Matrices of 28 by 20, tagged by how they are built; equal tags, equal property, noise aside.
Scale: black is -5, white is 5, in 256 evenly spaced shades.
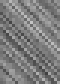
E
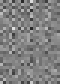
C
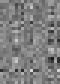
C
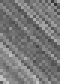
E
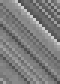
E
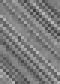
E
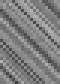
E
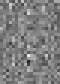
C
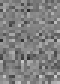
C
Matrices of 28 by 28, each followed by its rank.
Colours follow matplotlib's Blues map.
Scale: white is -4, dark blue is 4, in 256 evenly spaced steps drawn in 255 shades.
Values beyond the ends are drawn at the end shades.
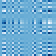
one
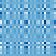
one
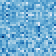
five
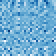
five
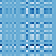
one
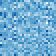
five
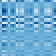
one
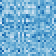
five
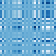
one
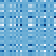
one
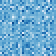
five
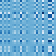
one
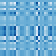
one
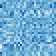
five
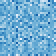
five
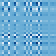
one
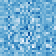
five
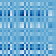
one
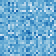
five
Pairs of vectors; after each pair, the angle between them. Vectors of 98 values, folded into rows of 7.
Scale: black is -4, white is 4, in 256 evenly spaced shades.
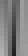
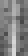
nearly opposite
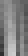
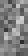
orthogonal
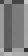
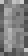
nearly opposite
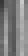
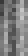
nearly parallel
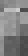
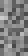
orthogonal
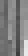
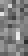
partly opposed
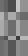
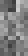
nearly parallel
